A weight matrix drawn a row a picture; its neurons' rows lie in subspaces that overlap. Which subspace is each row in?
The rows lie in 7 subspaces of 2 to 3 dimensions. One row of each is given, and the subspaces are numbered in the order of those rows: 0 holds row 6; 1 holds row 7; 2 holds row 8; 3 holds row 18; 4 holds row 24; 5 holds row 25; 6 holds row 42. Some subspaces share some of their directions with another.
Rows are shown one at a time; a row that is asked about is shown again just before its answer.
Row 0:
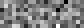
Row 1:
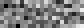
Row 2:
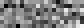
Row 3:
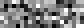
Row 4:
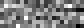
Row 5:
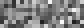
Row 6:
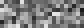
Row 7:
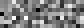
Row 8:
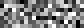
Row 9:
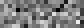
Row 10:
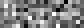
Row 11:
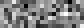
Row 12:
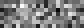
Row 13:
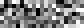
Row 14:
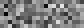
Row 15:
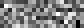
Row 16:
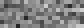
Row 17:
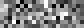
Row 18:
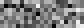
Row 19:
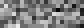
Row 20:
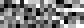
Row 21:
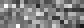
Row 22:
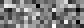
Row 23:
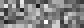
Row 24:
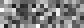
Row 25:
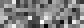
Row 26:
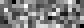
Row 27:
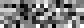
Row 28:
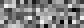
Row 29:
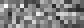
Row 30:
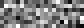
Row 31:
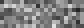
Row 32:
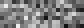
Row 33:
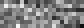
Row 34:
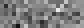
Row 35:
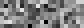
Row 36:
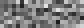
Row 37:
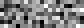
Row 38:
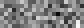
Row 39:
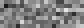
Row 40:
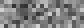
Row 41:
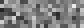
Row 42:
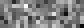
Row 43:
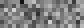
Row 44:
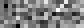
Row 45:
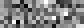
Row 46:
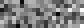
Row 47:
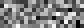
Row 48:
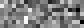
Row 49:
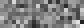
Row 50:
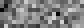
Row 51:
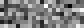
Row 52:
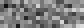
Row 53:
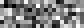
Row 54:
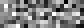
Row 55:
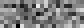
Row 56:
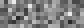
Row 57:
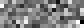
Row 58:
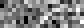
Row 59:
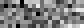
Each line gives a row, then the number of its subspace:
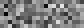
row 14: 3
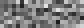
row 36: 3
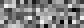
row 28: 5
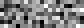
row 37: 1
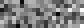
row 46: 0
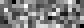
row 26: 6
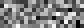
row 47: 2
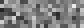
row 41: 0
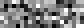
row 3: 6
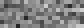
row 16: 1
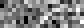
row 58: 5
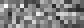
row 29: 6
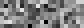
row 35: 1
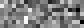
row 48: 5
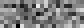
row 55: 4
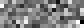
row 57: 5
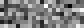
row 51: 1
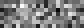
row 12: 4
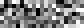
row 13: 1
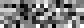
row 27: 4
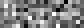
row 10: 0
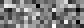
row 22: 3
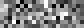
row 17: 6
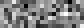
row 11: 6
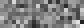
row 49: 5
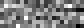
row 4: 1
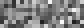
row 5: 5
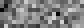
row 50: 4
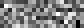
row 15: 2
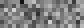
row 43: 2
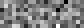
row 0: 0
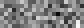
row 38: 2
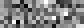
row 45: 6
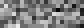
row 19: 0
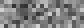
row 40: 4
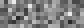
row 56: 1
